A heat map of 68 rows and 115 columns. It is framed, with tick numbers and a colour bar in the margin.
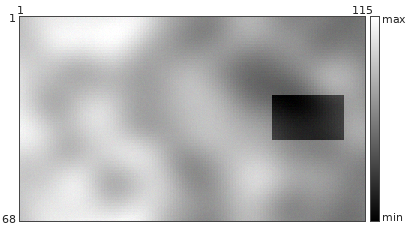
The middle right is the ninth with the lowest average. An odd patch, lower than its surroundings, sits in the middle right. Values rise toward the left. The values are skewed, with a long tail toward low values. The middle right is the roughest part.
